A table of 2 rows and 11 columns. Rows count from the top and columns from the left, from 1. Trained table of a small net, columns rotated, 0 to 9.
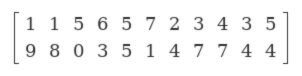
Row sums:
42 52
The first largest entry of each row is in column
6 1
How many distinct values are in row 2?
8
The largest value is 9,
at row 2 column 1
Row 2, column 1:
9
